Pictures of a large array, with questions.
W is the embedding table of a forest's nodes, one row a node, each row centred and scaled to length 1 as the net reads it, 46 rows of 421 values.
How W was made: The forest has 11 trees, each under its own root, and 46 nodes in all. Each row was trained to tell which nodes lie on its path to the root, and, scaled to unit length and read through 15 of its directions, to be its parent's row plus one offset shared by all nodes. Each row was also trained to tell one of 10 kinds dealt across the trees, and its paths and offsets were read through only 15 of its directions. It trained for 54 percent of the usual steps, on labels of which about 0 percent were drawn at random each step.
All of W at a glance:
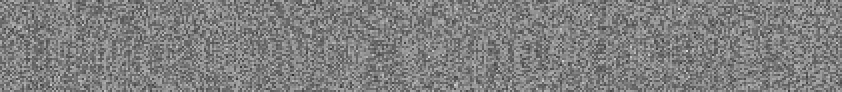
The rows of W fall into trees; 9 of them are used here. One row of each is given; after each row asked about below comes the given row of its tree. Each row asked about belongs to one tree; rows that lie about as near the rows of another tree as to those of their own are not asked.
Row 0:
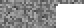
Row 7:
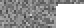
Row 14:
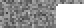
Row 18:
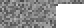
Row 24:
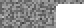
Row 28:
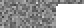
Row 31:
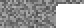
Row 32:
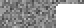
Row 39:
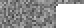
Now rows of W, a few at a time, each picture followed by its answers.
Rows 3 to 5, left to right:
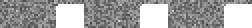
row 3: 7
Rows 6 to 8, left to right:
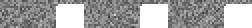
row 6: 7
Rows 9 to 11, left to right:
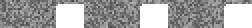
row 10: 14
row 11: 18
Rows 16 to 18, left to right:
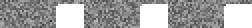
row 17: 24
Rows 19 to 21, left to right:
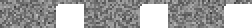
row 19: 0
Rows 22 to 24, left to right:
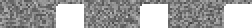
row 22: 28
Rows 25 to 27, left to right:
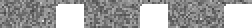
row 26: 28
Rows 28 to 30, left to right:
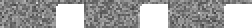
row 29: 7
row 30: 18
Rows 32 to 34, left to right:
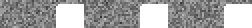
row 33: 7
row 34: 28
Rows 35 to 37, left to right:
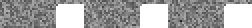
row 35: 14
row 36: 24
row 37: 14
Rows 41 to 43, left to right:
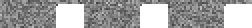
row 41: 14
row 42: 18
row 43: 18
